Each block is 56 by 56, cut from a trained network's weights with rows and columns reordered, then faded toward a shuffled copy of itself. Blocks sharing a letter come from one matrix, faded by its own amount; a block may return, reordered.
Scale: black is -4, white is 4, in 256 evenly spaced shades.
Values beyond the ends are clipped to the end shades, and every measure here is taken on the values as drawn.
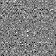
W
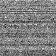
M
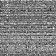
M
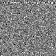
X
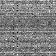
M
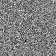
X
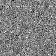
X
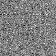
X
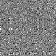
W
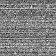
M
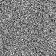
X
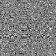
W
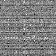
M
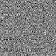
W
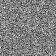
X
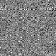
W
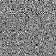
W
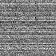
M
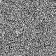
X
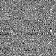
W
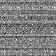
M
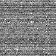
M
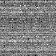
M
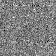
X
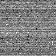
M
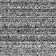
M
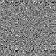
W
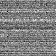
M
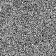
X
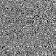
W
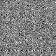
X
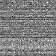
M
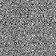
W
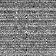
M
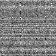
M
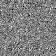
X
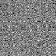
W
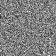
X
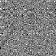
W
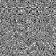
W
